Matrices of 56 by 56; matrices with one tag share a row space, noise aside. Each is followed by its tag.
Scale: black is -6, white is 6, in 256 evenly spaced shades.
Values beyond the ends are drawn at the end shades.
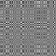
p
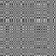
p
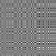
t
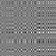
t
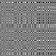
t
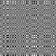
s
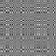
p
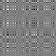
s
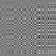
t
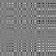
t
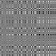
t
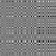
t
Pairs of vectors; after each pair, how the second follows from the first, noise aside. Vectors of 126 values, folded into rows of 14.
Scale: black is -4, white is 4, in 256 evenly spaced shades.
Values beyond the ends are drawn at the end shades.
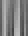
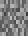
shuffled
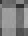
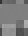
partly zeroed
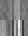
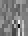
sign-scrambled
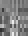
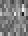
shuffled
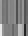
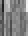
reversed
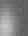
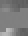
partly zeroed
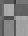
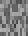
shuffled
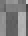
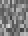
shuffled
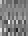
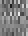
reversed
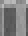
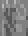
partly zeroed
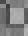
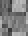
wrapped around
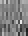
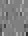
partly zeroed
